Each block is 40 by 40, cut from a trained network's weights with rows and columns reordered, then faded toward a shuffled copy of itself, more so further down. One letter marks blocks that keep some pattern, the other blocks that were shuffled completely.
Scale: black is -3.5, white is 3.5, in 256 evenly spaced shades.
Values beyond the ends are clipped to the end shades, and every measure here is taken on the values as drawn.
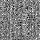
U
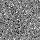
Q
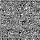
U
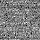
U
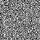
U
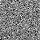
Q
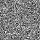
U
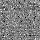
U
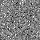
Q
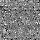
U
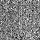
U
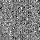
U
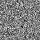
Q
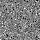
Q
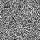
U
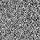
U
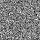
Q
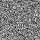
U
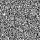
U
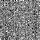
U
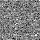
U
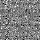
U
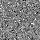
Q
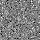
Q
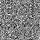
U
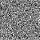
U
